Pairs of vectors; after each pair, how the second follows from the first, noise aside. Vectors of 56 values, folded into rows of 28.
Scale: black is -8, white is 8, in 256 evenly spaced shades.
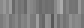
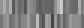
scaled up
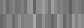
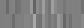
partly zeroed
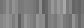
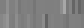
partly zeroed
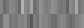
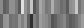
scaled up
